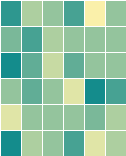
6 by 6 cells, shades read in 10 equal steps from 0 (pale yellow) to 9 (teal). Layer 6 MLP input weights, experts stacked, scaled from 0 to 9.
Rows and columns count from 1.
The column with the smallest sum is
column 3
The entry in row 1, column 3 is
4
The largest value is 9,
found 3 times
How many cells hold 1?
3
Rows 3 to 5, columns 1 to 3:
9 6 2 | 4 6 4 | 1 4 4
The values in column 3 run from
2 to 4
